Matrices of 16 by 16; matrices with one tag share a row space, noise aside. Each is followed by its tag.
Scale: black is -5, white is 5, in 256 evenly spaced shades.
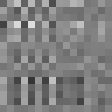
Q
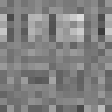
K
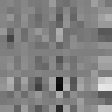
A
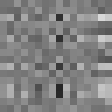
A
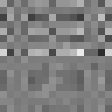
K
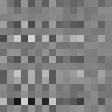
Q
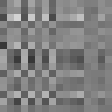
Q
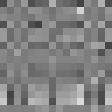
K
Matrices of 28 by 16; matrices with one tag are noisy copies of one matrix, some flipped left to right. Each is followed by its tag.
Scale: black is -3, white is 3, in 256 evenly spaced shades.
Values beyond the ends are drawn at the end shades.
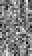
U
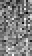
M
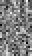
U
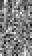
U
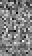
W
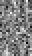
U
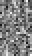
U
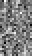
U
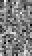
U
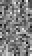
U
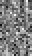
U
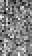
M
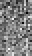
M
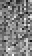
M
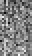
M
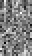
U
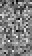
W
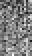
M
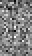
W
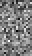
W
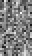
U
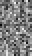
U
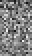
W
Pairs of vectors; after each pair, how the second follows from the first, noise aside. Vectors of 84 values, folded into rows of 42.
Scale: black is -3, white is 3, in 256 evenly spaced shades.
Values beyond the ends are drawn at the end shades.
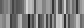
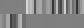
partly zeroed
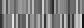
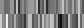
shuffled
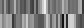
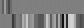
partly zeroed
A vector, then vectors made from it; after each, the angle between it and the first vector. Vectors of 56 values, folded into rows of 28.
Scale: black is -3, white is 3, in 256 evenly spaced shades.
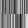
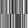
partly aligned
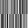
partly aligned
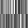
partly opposed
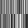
nearly opposite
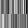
orthogonal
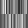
partly opposed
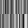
orthogonal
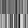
orthogonal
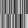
nearly parallel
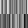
orthogonal
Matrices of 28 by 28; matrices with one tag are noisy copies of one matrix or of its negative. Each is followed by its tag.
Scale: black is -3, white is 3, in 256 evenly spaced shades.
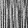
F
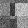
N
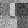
N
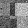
N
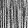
F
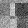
N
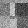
N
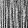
F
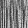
F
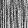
F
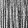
F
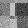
N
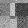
N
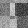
N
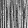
F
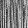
F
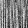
F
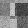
N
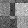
N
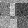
N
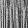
F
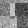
N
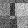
N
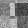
N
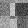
N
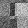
N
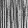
F
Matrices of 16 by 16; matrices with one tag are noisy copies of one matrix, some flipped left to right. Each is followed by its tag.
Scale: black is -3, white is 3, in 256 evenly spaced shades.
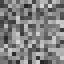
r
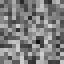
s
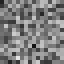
r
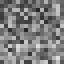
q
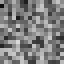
s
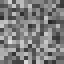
r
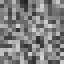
s
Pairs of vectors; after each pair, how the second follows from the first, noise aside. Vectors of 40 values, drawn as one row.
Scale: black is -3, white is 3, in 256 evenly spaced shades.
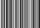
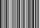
reversed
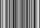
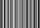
sign-scrambled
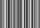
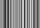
sign-scrambled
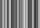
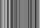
partly zeroed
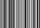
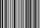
reversed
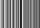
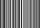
sign-scrambled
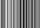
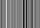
partly zeroed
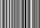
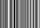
reversed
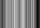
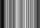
reversed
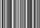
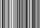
sign-scrambled
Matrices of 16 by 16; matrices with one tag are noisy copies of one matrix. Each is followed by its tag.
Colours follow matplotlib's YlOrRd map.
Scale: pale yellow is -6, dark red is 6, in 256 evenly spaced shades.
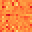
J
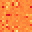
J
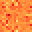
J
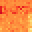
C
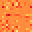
J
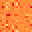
J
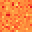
J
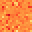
J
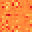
J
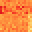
C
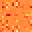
J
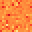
J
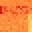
C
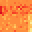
C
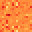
J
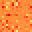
J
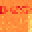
C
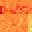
C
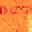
C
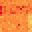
C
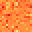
J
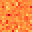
J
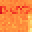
C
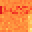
C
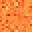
J
